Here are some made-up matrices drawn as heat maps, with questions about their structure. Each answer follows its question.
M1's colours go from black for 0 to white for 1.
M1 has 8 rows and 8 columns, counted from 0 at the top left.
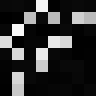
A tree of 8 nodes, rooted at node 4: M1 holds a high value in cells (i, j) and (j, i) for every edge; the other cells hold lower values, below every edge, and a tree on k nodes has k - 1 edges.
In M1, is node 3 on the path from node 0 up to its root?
yes
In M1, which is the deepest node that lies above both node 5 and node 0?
3
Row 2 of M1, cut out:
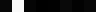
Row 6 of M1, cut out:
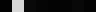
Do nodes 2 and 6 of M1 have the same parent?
yes
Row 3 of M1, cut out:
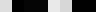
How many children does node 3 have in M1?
2
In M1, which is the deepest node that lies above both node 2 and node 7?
1
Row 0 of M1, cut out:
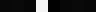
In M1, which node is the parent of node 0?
3
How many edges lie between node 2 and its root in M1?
2
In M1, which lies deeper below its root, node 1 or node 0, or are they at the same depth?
node 0
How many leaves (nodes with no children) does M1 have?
5
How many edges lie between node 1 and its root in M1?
1
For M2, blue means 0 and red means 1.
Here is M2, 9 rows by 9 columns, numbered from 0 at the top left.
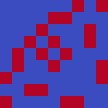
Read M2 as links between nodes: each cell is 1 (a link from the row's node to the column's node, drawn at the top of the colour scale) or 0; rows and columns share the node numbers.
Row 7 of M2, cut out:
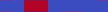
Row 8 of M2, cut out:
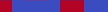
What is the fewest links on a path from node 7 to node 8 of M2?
4
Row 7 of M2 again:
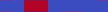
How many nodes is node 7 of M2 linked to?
2
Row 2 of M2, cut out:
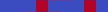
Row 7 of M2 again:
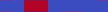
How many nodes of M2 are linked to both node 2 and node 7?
1
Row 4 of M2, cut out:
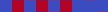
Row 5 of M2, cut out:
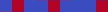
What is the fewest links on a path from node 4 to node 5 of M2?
1
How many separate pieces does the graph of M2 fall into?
1
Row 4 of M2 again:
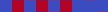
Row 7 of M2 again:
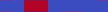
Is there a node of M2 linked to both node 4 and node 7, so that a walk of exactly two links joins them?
yes
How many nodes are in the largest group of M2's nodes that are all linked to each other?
3
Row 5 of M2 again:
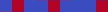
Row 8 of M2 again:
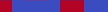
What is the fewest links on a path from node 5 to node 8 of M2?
1
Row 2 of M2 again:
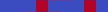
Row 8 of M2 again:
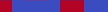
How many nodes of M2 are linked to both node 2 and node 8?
0
